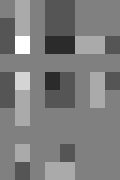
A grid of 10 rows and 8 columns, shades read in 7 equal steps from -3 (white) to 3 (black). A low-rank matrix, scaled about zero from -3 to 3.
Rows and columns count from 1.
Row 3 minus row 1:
1 -2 0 1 1 -1 -1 1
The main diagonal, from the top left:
0 -1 0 0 1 0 0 0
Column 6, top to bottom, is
0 0 -1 0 0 0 0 0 0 0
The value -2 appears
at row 5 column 2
